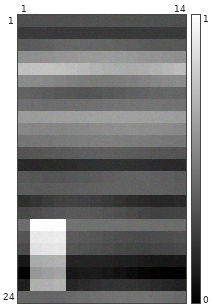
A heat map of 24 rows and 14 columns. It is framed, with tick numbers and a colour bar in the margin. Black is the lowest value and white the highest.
Roughest part: bottom left. Grain: streaks across. Average level on the scale: 40%. Odd patch: higher, in the bottom left.
